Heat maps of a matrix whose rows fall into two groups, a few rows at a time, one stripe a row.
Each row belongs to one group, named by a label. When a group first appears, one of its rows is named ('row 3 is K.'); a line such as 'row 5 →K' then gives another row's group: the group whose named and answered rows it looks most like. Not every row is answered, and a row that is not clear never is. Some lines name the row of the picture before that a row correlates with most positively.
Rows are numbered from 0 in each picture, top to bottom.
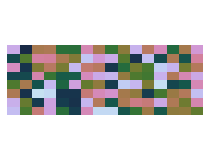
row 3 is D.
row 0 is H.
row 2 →H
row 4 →H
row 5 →D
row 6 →H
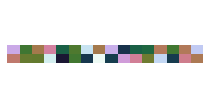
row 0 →D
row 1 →H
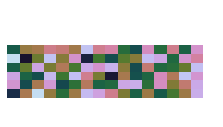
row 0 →D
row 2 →D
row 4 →H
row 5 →D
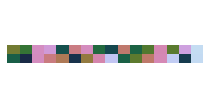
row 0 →H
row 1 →D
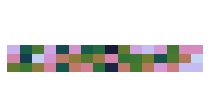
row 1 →D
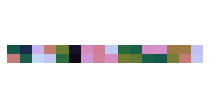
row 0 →D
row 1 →D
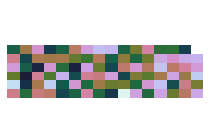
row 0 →D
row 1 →H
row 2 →H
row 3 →D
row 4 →H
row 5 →H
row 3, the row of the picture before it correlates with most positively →0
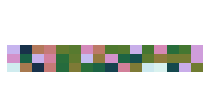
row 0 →H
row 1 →D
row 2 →H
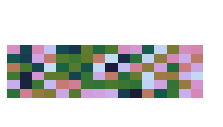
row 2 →H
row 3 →D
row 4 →H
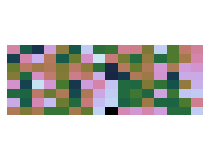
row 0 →H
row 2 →H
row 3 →H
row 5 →D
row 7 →H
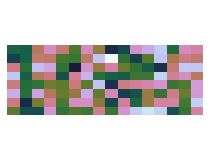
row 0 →H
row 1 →D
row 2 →D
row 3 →H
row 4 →H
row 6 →H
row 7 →H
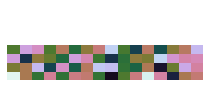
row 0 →D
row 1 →H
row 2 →D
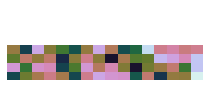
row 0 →D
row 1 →H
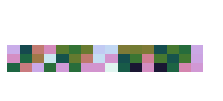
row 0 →D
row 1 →D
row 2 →D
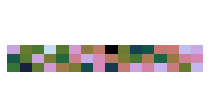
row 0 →H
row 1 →D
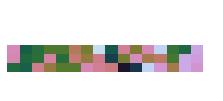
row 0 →H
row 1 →H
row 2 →D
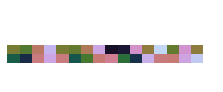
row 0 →H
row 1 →D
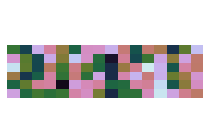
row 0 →D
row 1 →H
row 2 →H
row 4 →H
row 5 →H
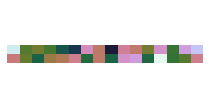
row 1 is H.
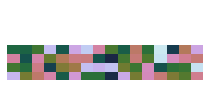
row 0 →H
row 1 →H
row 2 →D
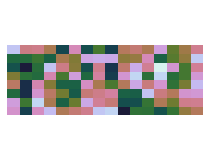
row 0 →H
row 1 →D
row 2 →H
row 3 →H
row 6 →D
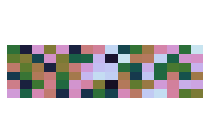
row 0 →D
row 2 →D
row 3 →D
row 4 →H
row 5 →H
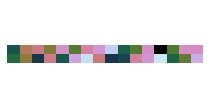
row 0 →D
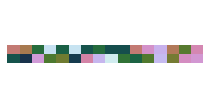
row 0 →H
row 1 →D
